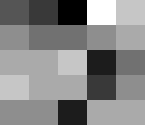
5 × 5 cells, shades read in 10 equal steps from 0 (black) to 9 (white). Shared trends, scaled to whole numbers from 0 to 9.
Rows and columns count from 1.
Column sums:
26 23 18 23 28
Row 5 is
5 5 1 6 6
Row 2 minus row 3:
-1 -2 -3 4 2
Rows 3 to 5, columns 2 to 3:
6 7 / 6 6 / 5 1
